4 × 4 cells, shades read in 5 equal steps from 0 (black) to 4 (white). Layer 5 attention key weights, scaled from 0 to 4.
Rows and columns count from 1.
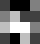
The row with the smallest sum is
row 1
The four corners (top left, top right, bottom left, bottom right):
1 2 1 1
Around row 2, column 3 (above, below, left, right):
0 4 3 1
